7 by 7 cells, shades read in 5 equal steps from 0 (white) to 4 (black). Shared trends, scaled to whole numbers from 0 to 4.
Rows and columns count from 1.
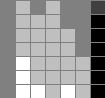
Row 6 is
2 0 1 1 1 1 4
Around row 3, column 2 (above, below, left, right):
1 1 2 1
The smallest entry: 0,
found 5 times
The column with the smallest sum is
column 2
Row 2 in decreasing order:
4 2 2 2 1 1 1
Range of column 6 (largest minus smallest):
1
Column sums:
14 4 7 7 8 11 27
